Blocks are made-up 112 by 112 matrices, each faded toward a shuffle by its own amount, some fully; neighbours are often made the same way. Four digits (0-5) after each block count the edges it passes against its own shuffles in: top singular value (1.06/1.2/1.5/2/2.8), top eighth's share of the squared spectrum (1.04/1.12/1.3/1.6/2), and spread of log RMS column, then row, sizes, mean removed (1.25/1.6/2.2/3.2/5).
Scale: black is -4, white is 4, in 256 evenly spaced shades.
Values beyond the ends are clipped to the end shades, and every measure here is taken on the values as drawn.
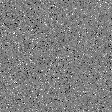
2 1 0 0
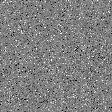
2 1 0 0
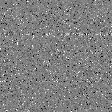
3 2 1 1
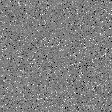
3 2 1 1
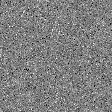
1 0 0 0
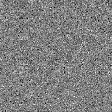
3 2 1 1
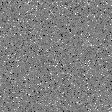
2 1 0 0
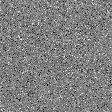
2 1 0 0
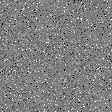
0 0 0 0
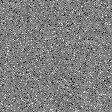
0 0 0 0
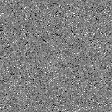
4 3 1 1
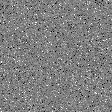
1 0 0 0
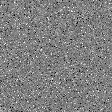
2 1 0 0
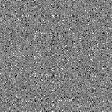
4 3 2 2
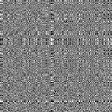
5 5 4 4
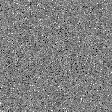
3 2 0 0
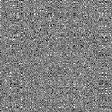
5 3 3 2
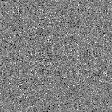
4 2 1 1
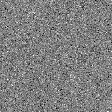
3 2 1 0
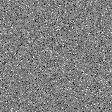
0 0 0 0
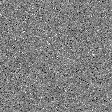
1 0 0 0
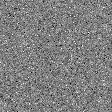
0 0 0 0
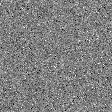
0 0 0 0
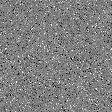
1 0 0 0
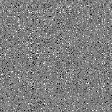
4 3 2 2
